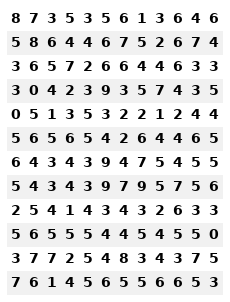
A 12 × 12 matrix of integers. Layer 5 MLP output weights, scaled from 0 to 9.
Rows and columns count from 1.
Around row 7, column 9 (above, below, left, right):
4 5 7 4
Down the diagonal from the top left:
8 8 5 2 5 4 4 9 2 5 7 3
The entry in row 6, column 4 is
6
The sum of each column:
52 64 47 47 47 68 58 55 47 59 57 49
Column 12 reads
6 4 3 5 4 5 5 6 3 0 5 3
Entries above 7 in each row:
1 1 0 1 0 0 1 2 0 0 1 0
